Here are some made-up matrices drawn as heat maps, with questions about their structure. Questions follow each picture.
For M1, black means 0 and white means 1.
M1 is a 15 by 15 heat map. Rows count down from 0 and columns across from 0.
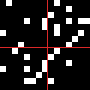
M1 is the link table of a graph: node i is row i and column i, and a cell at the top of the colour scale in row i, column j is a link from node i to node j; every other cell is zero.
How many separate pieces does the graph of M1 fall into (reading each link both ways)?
2
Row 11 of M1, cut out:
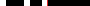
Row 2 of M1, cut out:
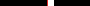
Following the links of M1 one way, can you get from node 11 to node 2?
yes
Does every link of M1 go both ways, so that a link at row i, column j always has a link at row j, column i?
no
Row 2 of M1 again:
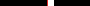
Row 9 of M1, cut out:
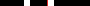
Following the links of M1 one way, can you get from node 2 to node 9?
yes
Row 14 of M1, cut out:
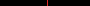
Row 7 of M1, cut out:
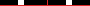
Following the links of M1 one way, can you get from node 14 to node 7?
no
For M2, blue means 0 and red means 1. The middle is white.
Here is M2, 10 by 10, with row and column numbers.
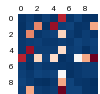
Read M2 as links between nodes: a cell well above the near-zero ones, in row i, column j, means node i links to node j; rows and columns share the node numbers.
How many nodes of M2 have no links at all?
2
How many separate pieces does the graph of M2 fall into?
3
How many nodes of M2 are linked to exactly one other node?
3
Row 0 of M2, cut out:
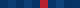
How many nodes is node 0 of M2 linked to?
1
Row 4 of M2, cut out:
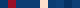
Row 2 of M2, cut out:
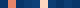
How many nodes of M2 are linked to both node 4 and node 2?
2
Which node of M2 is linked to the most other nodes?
node 5
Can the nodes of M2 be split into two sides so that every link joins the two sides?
yes
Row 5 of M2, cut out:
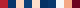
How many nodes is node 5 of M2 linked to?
6
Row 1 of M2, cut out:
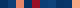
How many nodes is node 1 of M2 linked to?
3
